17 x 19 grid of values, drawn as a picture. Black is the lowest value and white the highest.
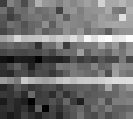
Slope: up to the top right. Ninth with the highest average: top right. Odd lines: rows 6, 9 and 12.
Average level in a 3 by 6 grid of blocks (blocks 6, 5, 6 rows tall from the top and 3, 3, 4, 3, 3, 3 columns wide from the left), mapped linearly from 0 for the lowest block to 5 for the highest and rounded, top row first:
233455
001223
011233
